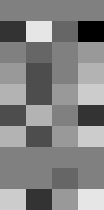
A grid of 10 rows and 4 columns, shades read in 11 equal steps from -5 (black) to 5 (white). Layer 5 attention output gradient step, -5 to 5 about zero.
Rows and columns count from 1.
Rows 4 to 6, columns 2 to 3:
-2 0 / -2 1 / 2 0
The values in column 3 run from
-1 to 1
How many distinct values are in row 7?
4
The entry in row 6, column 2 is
2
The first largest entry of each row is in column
1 2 4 4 4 2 4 1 1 4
